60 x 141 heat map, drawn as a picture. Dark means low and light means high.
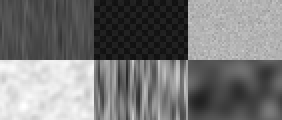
It is made of 2 by 3 panels. Panel 1,1: low, streaked downward, faint in contrast. Panel 1,2: very low, checkered, faint in contrast. Panel 1,3: high, fine-grained, faint in contrast. Panel 2,1: very high, blotchy, faint in contrast. Panel 2,2: middling, streaked downward, strong in contrast. Panel 2,3: low, smooth.
